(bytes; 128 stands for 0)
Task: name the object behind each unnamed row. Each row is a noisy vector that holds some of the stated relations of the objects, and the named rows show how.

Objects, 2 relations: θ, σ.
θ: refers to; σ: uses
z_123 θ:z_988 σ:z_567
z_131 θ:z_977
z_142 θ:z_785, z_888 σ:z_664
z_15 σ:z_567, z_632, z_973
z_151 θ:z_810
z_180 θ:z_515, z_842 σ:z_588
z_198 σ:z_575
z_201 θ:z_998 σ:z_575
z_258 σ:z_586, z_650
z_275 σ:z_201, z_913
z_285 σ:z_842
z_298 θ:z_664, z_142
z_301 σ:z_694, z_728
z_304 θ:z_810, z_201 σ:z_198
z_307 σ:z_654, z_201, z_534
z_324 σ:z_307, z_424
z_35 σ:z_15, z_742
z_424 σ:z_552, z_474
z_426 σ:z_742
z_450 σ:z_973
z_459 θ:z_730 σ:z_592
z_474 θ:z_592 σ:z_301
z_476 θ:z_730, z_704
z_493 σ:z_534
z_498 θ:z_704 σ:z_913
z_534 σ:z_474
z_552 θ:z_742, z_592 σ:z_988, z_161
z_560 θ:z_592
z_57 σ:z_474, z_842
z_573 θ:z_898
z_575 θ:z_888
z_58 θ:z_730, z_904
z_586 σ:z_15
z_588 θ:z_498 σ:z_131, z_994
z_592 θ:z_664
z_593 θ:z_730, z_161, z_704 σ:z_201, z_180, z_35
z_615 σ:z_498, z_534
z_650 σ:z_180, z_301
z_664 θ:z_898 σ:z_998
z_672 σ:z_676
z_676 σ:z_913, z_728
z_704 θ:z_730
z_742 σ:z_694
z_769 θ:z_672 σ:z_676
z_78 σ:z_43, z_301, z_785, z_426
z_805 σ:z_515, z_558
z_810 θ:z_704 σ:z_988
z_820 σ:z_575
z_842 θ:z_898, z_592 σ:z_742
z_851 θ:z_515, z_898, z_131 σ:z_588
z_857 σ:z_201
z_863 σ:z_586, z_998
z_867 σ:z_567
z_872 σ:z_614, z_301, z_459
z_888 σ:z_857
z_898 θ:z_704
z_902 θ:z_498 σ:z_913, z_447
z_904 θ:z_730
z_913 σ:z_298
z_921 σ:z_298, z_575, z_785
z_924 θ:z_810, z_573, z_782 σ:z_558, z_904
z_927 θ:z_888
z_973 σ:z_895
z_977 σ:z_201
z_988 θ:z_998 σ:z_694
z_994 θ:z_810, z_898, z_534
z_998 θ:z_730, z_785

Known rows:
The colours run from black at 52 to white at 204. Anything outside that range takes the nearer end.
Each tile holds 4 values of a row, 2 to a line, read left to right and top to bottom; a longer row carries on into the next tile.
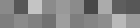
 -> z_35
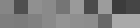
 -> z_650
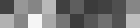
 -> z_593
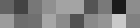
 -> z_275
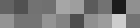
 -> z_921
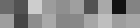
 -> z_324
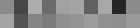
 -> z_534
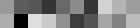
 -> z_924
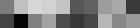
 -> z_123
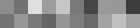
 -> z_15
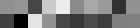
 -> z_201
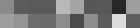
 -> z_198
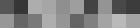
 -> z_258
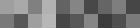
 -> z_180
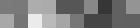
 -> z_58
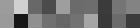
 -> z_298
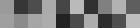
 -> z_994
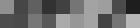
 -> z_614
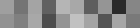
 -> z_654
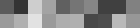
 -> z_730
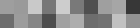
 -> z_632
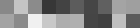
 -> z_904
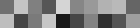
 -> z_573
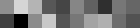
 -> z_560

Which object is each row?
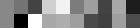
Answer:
z_998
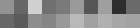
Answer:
z_742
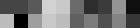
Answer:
z_142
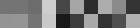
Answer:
z_851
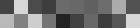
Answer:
z_898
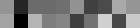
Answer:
z_151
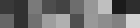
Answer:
z_872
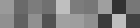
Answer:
z_785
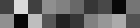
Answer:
z_902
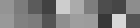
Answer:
z_447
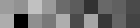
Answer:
z_927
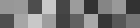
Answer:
z_131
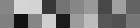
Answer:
z_842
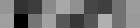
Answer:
z_304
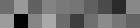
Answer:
z_769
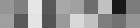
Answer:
z_161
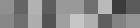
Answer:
z_694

